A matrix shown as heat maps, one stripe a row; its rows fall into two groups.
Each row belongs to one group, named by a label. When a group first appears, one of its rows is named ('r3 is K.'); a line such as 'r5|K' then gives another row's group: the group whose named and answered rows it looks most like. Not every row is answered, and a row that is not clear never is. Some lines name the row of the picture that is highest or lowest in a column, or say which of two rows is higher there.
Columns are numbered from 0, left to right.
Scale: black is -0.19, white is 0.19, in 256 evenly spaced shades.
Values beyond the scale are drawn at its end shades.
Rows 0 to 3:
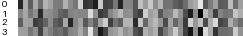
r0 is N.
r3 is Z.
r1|Z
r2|N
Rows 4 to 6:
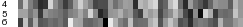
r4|Z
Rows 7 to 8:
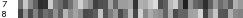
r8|N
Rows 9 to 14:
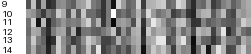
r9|Z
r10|N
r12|N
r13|Z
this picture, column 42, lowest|13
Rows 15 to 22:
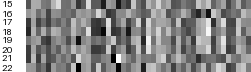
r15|N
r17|N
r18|N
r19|N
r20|N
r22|N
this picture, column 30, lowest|15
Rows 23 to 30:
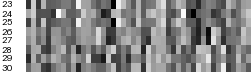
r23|Z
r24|Z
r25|Z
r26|Z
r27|Z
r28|N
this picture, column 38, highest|26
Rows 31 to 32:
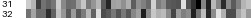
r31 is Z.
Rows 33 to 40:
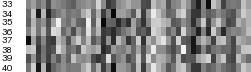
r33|Z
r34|Z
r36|Z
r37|N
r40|Z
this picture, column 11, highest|38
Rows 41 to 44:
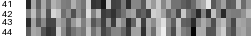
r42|Z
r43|N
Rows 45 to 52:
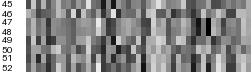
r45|Z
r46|N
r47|Z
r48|Z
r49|Z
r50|N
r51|N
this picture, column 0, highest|46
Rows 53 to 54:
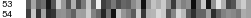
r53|N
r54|Z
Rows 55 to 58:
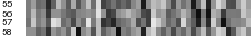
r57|Z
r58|N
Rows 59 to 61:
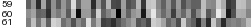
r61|Z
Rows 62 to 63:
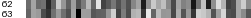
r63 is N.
